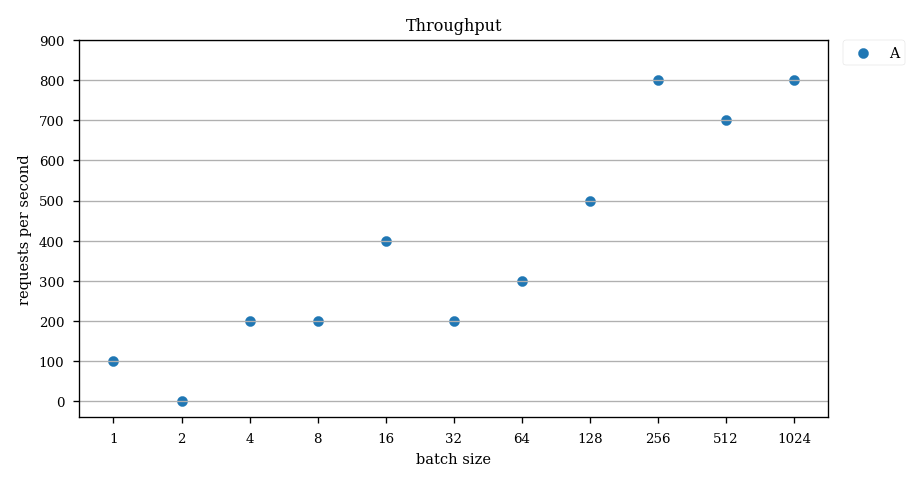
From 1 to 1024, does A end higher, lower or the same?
higher
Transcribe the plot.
Title: Throughput
x-axis: batch size, ticks 1 2 4 8 16 32 64 128 256 512 1024
y-axis: requests per second, ticks 0 100 200 300 400 500 600 700 800 900
Legend: A
Values:
A: 100 0 200 200 400 200 300 500 800 700 800
